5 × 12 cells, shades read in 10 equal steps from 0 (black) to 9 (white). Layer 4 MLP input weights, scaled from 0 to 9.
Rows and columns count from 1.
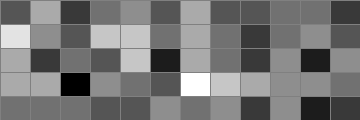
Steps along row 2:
down down up same down up down down up up down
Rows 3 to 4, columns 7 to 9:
6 4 2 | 9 7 6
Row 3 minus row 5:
2 -2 0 0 4 -4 2 -1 0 0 0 3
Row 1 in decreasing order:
6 6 5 4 4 4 3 3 3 3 2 2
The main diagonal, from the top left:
3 5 4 5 3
